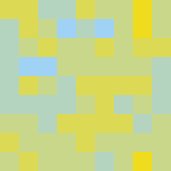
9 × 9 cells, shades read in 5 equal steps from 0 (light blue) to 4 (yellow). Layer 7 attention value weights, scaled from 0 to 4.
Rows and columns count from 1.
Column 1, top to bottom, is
3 1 1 1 1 1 2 3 2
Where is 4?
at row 1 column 8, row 2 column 8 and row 9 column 8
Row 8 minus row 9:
1 -1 0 0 1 1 0 -2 0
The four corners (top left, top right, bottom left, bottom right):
3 2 2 2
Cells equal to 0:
4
